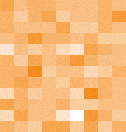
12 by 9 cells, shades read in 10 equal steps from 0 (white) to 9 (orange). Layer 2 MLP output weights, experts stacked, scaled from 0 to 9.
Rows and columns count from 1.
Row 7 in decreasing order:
9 6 6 6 5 5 4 4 3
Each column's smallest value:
2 4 4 4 2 0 3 4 4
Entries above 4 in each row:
9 7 7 7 5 8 6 8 6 7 5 6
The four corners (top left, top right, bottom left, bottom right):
7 5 6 6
